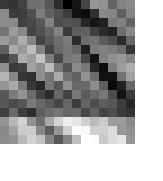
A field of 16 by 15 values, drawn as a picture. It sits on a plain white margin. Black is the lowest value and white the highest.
The ninth with the highest average is the bottom middle. The top middle is the ninth with the lowest average. Streaks slant down to the right. The bottom part is higher, past a seam about 80% of the way down.
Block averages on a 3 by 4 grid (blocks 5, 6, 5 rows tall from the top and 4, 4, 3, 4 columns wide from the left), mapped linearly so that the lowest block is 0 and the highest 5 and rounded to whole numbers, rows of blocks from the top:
2102 | 3221 | 3353
